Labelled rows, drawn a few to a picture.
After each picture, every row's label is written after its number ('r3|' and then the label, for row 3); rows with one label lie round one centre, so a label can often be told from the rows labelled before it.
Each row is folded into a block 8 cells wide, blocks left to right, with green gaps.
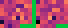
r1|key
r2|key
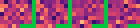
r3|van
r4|van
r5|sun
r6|sun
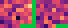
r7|key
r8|sun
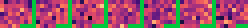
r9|van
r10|key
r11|key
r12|van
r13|sun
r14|key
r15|sun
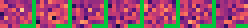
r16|van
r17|key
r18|sun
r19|sun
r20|van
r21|sun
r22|sun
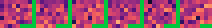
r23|sun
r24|van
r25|key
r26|sun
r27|van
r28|key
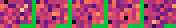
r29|van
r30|key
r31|key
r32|key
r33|sun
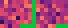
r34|key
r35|van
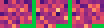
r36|van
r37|van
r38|van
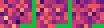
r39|van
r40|van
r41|van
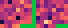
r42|key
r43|sun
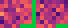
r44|key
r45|van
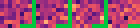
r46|sun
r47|sun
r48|van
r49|key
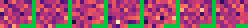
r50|van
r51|van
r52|key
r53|sun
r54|key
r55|van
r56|van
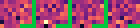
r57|key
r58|sun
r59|sun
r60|sun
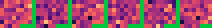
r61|key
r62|sun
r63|key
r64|sun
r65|van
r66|key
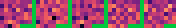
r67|sun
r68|key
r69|sun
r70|van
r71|van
